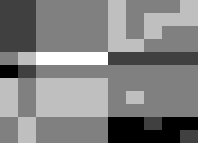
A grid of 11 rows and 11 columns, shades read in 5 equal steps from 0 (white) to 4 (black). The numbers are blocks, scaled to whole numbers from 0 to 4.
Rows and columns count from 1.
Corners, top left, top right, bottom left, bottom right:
3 1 2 3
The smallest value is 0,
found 4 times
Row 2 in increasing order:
1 1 1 1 2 2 2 2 2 3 3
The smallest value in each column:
1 1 0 0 0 0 1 1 1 1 1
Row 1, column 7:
1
